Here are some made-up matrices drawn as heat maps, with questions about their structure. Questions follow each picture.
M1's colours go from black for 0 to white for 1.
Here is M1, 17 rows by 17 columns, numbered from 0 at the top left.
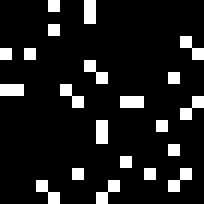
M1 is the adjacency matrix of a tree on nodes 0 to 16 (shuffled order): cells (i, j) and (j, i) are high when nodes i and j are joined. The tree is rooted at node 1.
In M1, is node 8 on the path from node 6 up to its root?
yes
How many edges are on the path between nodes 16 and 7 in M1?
3
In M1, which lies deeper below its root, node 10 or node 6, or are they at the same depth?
the same depth
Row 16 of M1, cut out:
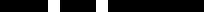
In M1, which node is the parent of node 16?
4
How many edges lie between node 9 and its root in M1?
9
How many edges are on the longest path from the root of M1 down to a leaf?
9
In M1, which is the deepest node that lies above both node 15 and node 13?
8
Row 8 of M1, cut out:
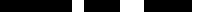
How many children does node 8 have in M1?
3
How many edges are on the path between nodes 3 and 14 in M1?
2
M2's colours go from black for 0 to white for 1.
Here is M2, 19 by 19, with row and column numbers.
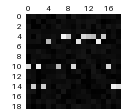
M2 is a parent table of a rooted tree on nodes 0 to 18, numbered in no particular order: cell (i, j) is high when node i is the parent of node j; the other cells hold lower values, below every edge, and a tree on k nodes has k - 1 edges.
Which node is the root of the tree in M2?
5
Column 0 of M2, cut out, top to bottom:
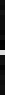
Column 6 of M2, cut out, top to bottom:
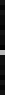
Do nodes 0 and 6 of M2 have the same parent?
yes
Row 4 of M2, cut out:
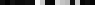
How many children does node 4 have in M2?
6
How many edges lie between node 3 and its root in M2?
2
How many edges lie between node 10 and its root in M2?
1
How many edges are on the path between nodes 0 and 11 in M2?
4
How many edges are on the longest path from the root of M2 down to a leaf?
2
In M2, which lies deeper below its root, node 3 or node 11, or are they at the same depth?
the same depth
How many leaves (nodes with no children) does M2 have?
15
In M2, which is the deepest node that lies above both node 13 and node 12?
4
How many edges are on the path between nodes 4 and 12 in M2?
1
